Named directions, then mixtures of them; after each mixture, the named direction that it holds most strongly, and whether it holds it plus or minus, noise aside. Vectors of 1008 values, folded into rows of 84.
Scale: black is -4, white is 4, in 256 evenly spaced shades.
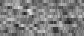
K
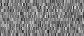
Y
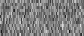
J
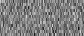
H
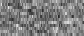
K, minus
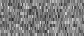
Y, minus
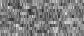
K, minus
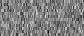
Y, plus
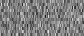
Y, minus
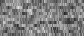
K, plus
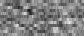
K, minus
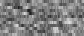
K, minus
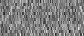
H, minus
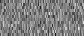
H, minus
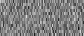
H, plus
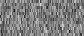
J, plus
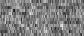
J, plus
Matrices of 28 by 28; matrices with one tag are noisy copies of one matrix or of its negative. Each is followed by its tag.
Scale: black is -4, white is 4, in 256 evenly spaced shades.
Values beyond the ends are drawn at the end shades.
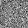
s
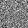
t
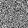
t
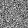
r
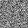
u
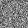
s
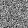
r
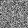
u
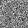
s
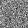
s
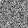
u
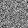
t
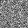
u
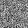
r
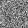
s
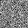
u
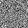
t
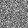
t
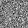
s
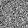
s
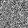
u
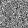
s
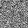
u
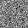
s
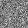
s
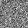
s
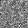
u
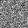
u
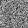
s
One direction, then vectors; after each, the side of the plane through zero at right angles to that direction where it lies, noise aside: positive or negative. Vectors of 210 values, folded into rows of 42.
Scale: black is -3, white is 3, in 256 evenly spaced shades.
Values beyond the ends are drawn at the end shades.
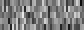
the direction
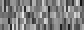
positive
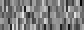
positive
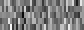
negative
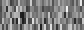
negative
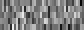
positive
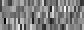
positive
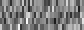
negative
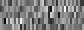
positive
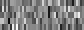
positive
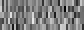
negative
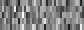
positive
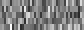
negative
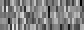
positive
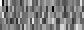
negative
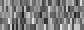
negative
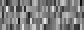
positive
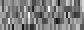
negative
